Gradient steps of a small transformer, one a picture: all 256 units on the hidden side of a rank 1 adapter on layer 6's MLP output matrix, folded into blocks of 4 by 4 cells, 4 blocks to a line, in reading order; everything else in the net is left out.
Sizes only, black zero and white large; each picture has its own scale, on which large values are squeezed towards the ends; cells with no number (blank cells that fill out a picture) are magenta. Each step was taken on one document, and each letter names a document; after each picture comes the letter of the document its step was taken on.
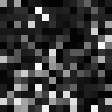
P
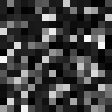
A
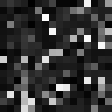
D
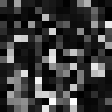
P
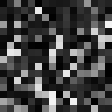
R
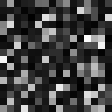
A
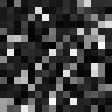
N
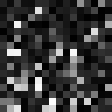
R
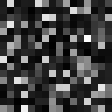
A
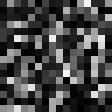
N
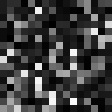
R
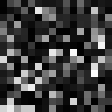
N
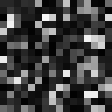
A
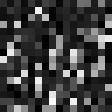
R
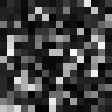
N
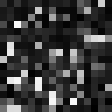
R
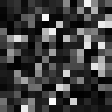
N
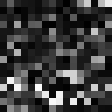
R
